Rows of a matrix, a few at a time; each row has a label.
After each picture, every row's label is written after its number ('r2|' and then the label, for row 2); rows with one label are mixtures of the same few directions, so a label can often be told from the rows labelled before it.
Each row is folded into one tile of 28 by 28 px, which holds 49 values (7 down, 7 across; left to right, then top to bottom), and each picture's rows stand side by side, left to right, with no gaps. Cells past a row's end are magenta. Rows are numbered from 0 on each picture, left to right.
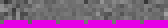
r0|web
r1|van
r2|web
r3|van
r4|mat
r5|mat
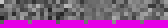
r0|van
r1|web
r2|van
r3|van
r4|van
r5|van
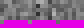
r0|web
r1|mat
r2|web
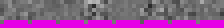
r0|web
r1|van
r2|mat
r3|mat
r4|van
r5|web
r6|web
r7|mat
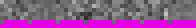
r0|van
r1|web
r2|van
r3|van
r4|van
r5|mat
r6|mat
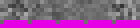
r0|van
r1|web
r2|van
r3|mat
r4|web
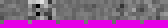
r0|van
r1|mat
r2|web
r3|web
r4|web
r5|web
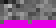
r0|mat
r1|van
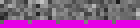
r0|van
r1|mat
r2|van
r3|web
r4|mat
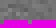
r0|van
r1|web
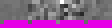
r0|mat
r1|web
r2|mat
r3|web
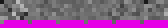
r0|van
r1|van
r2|web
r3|mat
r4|web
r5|mat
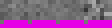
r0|van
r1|mat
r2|van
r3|web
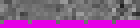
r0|web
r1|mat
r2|web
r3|van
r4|web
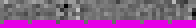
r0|mat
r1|mat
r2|web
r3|web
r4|mat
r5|web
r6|mat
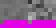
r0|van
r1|van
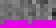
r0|mat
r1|mat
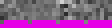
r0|van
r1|mat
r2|mat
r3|web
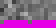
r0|web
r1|web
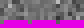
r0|web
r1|web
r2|van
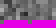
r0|web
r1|mat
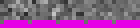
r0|van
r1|mat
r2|web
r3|van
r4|van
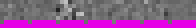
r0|web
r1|van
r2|web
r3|mat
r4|web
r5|mat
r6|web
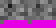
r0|web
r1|web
